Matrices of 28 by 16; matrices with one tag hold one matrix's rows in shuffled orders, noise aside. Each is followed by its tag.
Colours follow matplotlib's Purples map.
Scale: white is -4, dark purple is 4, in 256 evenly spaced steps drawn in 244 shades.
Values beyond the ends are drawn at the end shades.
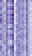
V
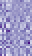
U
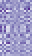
U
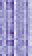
V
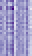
V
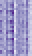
V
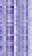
V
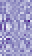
U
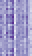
V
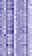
V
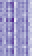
V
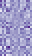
U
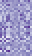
U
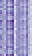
V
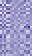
U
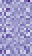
U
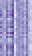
V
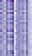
V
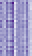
V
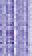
V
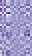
U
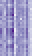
V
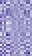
U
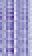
V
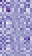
U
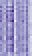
V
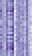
V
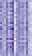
V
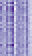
V
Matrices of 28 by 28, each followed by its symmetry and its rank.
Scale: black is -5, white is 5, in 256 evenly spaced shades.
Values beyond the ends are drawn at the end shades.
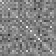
symmetric, rank five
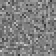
antisymmetric, full rank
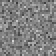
neither, full rank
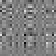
neither, rank two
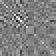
symmetric, rank five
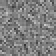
antisymmetric, full rank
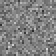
neither, full rank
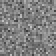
antisymmetric, full rank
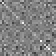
symmetric, rank five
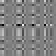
neither, rank one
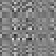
neither, rank two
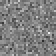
neither, full rank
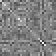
symmetric, rank five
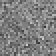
antisymmetric, full rank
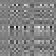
neither, rank two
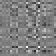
neither, rank two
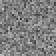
neither, full rank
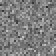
neither, full rank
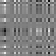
neither, rank one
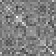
symmetric, rank five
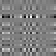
neither, rank one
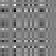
neither, rank one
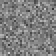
antisymmetric, full rank
